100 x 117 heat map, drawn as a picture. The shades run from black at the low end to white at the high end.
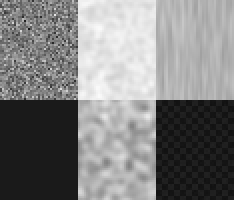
It is made of 2 by 3 panels. Panel 1,1: middling, fine-grained, strong in contrast. Panel 1,2: very high, blotchy, faint in contrast. Panel 1,3: high, streaked downward, faint in contrast. Panel 2,1: very low, flat. Panel 2,2: high, blotchy. Panel 2,3: very low, checkered, faint in contrast.
